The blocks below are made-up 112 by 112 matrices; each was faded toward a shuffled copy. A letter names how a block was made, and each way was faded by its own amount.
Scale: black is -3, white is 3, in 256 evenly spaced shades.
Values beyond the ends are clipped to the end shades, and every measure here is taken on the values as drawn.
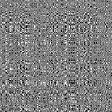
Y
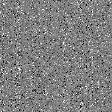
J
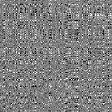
Y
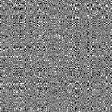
Y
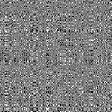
Y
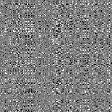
Y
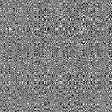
Y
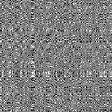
Y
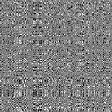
Y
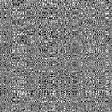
Y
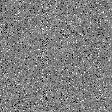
J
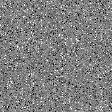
J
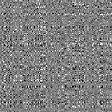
Y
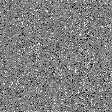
J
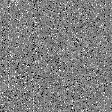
J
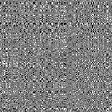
Y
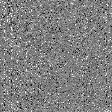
J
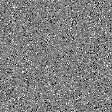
J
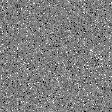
J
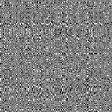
Y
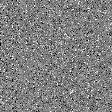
J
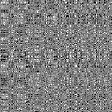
Y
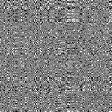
Y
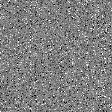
J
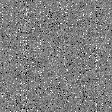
J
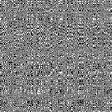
Y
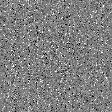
J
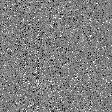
J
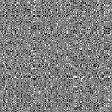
Y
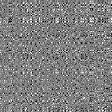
Y
